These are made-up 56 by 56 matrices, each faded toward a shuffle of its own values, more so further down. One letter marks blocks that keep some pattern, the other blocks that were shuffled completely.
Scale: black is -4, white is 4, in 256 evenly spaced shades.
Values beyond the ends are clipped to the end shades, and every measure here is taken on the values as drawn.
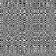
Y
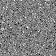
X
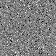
X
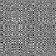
Y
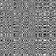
Y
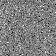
X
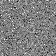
X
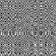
Y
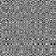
Y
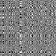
Y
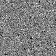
X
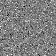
X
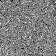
X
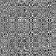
Y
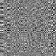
Y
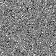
X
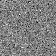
X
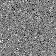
X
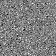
X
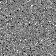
X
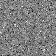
X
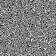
X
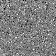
X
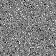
X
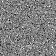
X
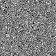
X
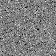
X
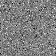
X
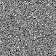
X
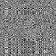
Y
